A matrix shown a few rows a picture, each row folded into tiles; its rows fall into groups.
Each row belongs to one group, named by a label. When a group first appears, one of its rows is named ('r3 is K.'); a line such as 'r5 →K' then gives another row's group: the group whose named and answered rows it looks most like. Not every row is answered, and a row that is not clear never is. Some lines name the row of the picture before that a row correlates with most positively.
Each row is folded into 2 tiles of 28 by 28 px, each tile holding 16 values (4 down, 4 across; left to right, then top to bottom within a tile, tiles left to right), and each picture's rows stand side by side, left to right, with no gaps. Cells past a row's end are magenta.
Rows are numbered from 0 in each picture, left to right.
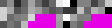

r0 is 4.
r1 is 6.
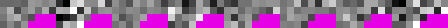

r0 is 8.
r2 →4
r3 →4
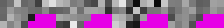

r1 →6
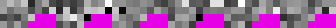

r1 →8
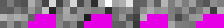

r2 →6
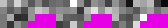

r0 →6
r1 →6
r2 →4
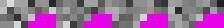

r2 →4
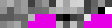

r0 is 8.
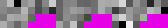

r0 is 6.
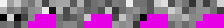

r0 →6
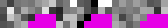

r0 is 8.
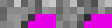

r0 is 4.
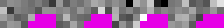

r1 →8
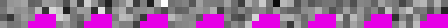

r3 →8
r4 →4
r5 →6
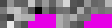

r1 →6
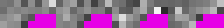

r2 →8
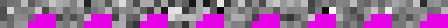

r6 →6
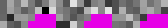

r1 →6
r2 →8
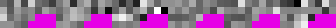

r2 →8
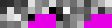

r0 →8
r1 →8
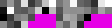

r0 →8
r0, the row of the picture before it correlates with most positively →1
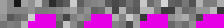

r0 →4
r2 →8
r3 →8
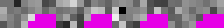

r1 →6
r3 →8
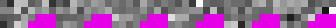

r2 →8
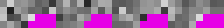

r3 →4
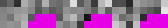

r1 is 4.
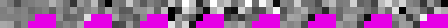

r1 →4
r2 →6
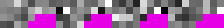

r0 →6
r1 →8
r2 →8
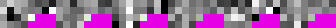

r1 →4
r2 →6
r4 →8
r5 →6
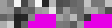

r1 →8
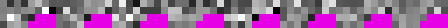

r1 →8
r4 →8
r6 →8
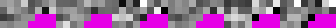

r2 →8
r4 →8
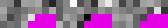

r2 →8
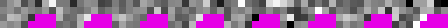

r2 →8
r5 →6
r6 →8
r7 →4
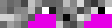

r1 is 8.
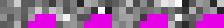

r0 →6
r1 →8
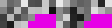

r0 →6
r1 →6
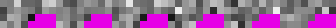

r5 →8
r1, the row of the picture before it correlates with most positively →1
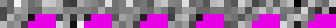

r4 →6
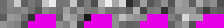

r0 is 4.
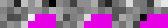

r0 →4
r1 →4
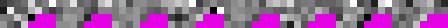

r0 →8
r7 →4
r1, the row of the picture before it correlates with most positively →2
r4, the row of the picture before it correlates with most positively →2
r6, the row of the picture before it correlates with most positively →2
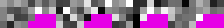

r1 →8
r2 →6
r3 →4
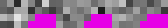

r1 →8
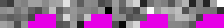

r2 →6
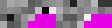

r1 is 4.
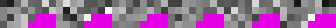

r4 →8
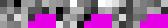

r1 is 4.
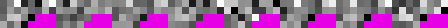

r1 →6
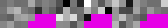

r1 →8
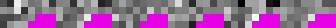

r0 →6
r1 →4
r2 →6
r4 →4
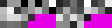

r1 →8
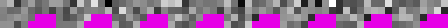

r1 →4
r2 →8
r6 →8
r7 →8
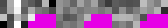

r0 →6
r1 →4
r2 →8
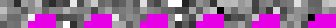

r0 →4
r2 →8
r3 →6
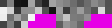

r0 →4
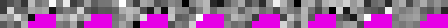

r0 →8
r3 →4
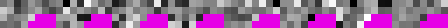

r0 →4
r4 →4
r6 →4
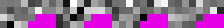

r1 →6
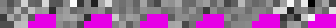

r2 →8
